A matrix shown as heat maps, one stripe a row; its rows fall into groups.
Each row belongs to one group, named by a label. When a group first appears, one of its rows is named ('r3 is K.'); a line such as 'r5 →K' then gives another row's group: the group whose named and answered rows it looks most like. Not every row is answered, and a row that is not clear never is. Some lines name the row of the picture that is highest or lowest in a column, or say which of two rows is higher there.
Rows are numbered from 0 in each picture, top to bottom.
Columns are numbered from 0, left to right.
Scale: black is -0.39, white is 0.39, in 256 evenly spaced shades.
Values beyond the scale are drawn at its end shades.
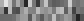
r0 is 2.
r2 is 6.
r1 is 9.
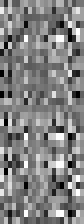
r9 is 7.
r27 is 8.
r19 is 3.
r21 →8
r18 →2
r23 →3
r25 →8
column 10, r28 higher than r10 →Yes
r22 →9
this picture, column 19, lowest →13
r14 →2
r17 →9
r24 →9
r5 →3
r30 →3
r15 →7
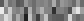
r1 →8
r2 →2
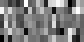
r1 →8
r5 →6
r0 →3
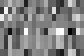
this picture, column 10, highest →2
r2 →8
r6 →9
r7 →2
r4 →3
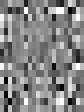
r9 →8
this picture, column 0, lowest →7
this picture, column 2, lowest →14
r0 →2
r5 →8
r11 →9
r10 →2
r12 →2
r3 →8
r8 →6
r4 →9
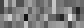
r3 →3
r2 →2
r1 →6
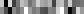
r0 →9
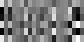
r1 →6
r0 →8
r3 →8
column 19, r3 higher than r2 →Yes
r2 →6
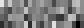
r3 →6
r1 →3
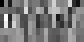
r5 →2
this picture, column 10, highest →1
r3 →7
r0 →6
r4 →2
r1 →3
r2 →7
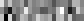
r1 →3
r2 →9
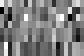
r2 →3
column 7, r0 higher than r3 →Yes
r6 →7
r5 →6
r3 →9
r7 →7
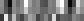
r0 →3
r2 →7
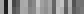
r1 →9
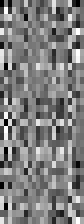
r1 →7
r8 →8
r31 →8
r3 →6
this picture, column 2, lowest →0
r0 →6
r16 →7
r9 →9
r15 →2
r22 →9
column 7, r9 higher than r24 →No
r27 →2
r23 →6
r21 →9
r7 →8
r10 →3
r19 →7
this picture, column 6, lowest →2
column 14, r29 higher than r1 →Yes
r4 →8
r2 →2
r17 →9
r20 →2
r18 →7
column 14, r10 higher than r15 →Yes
